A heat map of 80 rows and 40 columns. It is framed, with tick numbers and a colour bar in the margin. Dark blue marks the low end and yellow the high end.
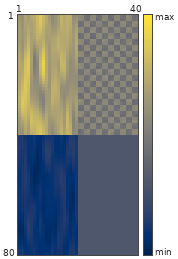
It is made of 2 by 2 panels. Panel 1,1: high, streaked downward. Panel 1,2: middling, checkered. Panel 2,1: very low, streaked downward, faint in contrast. Panel 2,2: low, flat.
